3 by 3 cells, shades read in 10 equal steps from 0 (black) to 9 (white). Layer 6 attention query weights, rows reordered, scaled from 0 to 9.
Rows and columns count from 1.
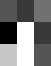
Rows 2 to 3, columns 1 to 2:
0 9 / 7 9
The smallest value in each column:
0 2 2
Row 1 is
3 2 4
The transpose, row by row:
3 0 7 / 2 9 9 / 4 2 3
